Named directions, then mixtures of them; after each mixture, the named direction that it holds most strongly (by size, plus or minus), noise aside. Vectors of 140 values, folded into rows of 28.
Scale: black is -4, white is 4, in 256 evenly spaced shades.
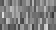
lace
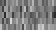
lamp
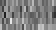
lamp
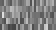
lace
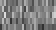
lamp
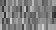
lamp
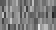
lamp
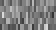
lace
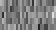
lace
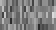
lamp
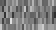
lamp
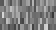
lace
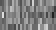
lace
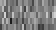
lamp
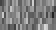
lace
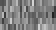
lamp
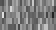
lace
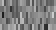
lace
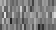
lamp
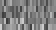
lace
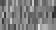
lamp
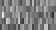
lace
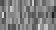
lace
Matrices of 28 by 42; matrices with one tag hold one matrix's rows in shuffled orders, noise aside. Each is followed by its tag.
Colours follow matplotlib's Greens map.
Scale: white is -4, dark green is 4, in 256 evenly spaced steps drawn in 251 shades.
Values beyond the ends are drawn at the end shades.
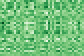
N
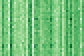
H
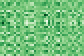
N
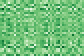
N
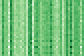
H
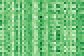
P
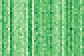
H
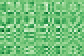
N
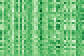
P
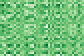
N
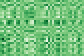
N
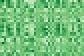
N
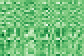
N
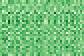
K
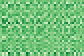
K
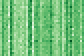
H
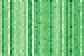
H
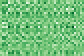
K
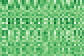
K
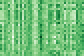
P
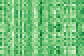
P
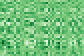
N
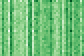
H
